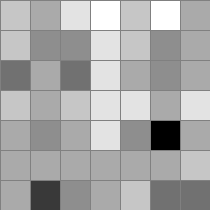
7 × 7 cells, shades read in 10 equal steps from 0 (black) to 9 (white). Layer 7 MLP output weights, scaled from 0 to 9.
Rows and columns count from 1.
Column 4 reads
9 8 8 8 8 6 6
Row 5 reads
6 5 6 8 5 0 6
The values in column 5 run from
5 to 8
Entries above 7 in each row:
3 1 1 3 1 0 0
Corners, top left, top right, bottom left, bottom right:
7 6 6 4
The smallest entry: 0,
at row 5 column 6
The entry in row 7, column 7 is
4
